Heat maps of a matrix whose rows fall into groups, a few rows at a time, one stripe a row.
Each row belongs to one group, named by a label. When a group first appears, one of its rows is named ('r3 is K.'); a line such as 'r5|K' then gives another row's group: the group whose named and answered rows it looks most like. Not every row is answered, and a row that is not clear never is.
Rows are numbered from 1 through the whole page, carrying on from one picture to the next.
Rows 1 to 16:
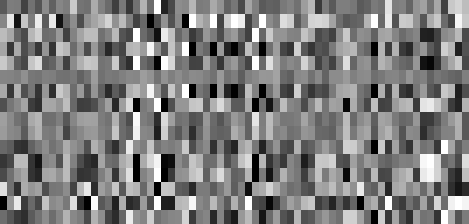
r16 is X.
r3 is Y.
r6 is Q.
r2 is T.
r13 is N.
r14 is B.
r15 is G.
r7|X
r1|G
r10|Y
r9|Y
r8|N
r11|X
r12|N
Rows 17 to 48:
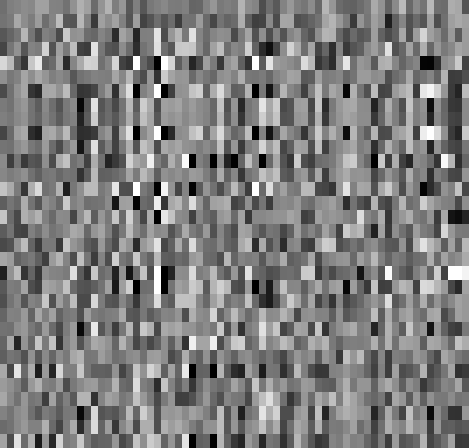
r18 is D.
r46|Q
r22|B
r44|Y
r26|N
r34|N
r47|Q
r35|D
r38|G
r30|Y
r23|N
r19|N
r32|B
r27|Q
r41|T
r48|X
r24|Q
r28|X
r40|Q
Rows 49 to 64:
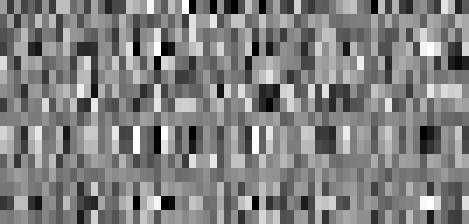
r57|Q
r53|B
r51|N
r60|T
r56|G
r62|Q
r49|X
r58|Y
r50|T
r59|Y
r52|N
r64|Q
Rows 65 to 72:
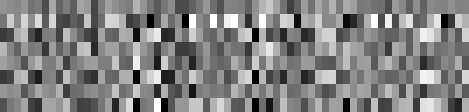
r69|Y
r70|N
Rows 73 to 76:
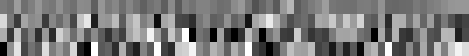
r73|D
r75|X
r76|G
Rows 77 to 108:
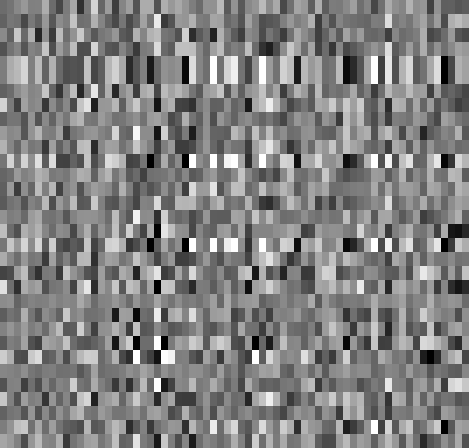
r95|B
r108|Y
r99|N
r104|G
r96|N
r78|G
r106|X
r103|Q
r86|Y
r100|D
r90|T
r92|Y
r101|N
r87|B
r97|B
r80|G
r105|B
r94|T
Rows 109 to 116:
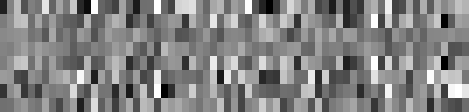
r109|G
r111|B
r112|B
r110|T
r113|T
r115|G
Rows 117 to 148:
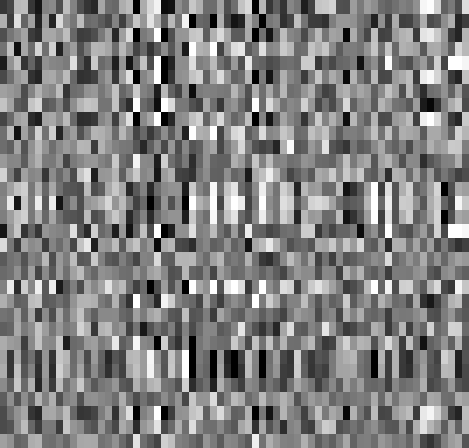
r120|T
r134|B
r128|Y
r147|N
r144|X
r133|G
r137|T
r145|T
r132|T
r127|D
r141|Y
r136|X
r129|B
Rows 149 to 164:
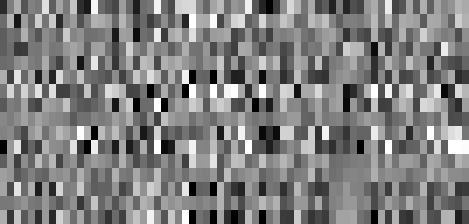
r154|X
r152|X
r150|T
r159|G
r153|Q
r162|X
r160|T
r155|T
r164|X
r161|D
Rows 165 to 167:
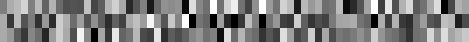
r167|D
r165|T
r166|X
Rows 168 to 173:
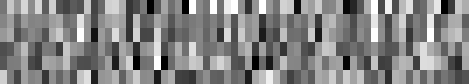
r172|N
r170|D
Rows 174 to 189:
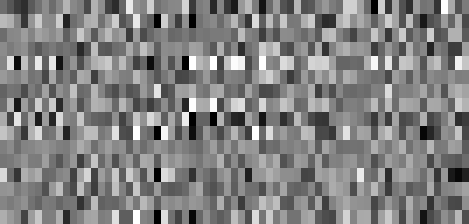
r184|D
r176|D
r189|Y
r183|Y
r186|B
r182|X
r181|T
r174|X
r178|T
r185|Q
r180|G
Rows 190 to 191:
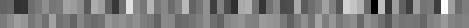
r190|X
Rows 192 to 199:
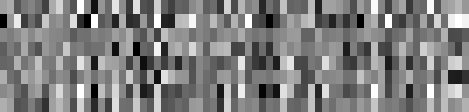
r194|B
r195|N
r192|D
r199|D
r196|D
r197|B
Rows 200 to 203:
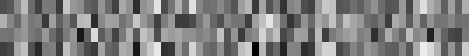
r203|N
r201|B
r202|Q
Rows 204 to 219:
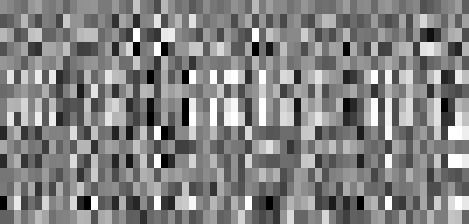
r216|Q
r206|Y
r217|X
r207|N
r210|Q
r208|Y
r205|N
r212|T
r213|G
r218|G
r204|Y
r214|B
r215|G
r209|T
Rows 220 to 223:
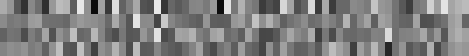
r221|Y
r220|D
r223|D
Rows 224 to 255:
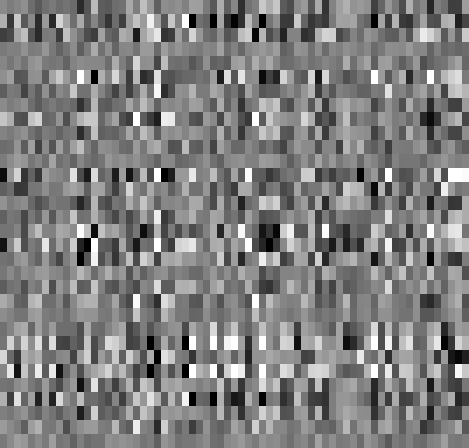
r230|G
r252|X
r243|D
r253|Q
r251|Q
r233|Q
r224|Q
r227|Q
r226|N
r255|B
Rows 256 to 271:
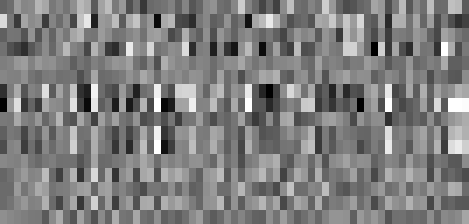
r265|G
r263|G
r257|B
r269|D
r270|Q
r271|D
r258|X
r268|Q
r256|D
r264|D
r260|B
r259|X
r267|Q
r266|G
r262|G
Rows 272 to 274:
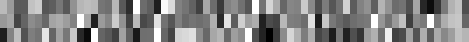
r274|G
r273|D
